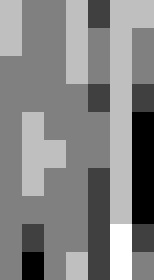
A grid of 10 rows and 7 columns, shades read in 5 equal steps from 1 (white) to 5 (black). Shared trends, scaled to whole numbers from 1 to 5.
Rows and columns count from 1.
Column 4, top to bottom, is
2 2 2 3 3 3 3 3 3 2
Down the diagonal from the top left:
2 3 3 3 3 2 5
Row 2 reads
2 3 3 2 3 2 3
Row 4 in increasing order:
2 3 3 3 3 4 4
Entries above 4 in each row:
0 0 0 0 1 1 1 1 0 1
